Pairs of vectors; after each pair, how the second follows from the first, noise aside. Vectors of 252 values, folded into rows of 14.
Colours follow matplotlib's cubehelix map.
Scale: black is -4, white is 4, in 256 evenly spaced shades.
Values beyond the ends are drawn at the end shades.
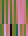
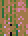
partly zeroed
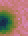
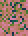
shuffled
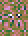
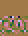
partly zeroed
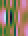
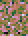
shuffled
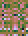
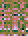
copied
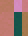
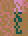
partly zeroed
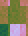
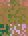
partly zeroed
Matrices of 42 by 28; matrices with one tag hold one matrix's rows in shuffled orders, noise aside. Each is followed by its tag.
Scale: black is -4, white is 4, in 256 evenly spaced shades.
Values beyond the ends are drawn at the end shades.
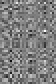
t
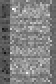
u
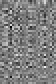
t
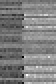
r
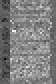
u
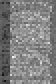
u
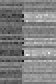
r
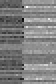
r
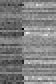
r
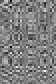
t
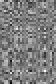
t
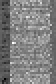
u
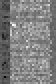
u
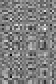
t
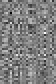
t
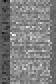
u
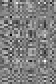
t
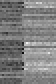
r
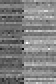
r
